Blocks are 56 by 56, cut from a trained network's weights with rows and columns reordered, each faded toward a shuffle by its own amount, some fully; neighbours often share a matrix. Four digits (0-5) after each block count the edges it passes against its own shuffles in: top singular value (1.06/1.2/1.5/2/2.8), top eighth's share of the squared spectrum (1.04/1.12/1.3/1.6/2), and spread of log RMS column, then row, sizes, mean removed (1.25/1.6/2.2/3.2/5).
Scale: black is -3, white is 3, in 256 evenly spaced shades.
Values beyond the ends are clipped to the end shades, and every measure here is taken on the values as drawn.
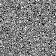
0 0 0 0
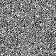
1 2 0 0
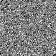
1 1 0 0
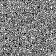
1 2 0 0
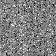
1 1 0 0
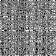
3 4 0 3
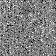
1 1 0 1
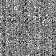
2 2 0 1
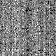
3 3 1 2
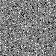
0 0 0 0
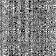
3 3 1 3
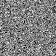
1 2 0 0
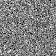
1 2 0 0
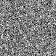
1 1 0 0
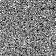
1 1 0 0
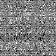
3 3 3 0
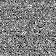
1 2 0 0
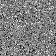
0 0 0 0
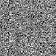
3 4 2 2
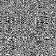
3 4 2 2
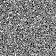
0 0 0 0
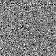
2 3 1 1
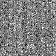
2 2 0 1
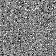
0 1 0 0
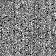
2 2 0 0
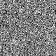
2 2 0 0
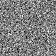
2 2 0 1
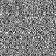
3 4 0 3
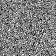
0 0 0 0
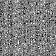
2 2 0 1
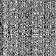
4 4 1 3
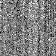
3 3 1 2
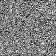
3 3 0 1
